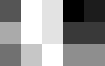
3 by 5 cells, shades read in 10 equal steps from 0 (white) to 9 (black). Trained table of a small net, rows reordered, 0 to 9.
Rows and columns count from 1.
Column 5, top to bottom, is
8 7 4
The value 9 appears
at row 1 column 4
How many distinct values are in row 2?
4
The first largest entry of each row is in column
4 4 1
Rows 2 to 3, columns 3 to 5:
1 7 7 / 0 4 4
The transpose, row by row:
6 3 5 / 0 0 2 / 1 1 0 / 9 7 4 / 8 7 4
